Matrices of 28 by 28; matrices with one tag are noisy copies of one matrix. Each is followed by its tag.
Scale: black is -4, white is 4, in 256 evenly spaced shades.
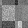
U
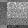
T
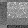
T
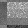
T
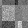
U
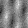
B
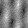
B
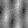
B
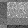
T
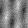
B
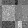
U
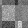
U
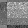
T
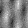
B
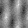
B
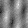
B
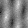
B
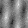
B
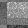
T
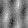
B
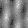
B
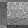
T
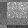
T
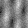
B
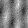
B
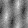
B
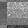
T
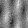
B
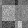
U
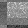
T
